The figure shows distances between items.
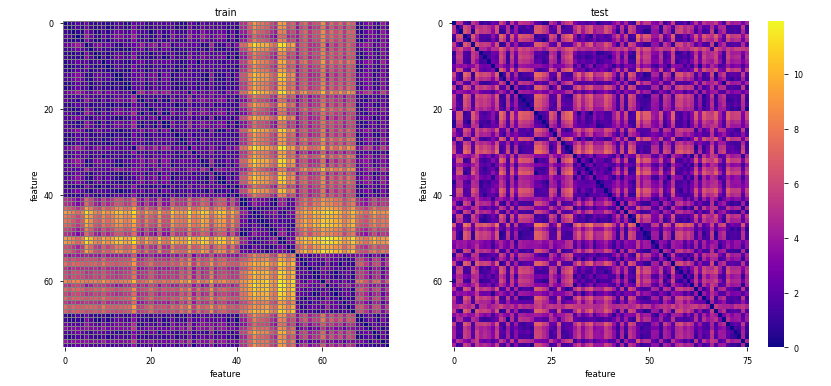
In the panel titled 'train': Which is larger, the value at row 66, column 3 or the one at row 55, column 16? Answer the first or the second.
the second
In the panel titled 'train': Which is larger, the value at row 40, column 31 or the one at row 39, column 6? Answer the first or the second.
the first
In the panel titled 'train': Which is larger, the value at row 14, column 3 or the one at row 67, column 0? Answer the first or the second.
the second
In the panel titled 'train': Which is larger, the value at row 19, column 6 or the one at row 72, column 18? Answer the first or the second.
the second
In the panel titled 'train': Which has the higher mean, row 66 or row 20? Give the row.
66
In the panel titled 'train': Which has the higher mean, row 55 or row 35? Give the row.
55
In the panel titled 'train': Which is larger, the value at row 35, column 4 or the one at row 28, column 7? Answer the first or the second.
the first
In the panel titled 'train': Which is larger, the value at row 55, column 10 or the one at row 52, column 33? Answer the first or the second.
the second
